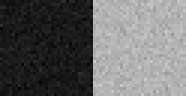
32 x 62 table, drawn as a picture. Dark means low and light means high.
It is made of 1 by 2 panels. Panel 1,1: very low, fine-grained, faint in contrast. Panel 1,2: high, fine-grained, faint in contrast.
